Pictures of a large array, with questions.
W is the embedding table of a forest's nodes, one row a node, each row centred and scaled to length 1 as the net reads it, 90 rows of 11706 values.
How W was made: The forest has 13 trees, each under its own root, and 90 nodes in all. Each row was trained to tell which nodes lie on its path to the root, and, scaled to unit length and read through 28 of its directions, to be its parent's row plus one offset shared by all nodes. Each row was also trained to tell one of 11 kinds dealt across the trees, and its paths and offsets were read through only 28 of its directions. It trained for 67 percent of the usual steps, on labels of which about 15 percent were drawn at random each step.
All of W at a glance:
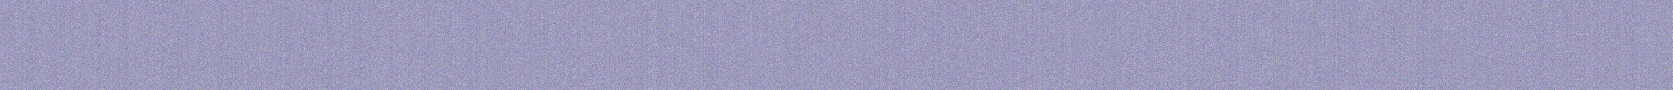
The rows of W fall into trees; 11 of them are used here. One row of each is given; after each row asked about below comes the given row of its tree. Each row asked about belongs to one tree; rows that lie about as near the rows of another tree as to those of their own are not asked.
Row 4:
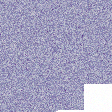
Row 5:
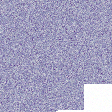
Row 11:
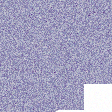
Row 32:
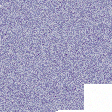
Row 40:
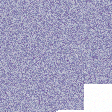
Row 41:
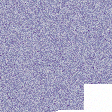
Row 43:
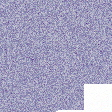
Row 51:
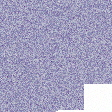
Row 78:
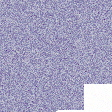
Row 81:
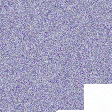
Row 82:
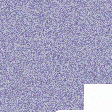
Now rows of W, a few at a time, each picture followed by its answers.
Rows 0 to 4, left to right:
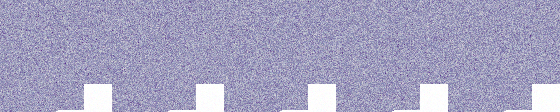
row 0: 4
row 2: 11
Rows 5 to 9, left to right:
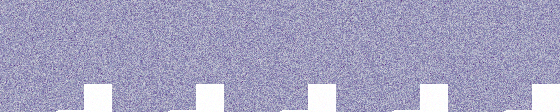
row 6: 41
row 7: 51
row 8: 41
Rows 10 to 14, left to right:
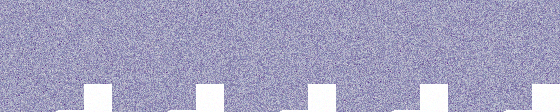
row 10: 4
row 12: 43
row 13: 43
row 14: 32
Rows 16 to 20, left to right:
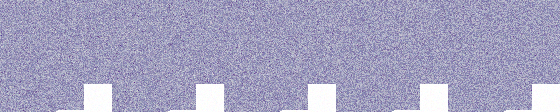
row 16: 43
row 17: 4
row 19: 32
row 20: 82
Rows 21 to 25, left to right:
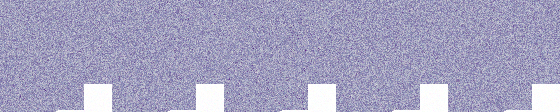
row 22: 51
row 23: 78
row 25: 11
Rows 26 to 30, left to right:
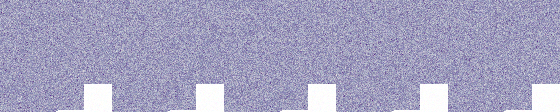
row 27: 4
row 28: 11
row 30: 43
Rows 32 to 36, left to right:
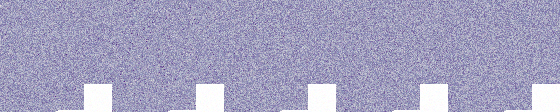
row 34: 43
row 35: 41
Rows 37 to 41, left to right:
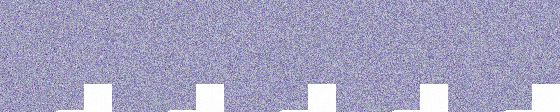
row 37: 78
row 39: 43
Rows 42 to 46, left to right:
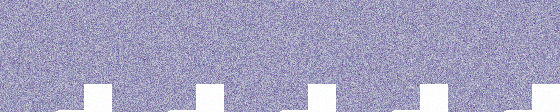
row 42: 11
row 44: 32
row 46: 78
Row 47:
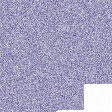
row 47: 5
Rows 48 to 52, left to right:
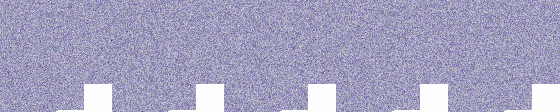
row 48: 78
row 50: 5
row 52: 82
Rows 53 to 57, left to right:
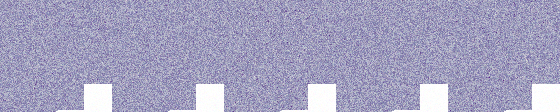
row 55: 4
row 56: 11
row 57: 78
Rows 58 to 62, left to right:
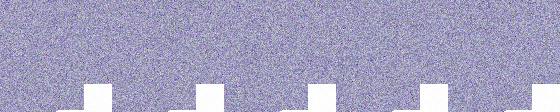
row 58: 78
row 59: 78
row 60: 51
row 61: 43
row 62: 41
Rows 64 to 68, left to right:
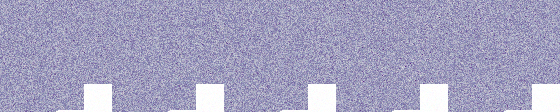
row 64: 40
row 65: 4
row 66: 81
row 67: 78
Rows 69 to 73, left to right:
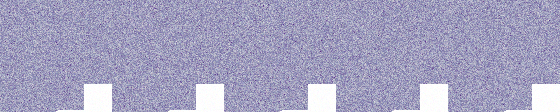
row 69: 43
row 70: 5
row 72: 43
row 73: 41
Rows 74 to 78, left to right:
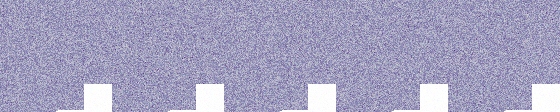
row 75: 4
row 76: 51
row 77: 4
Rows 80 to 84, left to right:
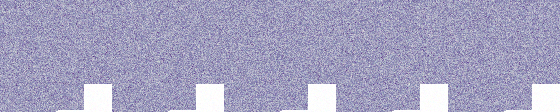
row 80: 4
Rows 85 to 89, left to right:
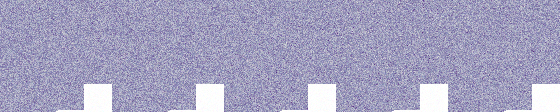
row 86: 81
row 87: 32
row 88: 78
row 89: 5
